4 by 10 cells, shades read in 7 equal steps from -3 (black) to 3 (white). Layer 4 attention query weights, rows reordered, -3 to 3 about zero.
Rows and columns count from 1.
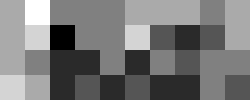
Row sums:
8 -1 -6 -8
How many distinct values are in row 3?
4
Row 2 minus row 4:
-1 1 -1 1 2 3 1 0 -1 2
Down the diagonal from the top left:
1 2 -2 -1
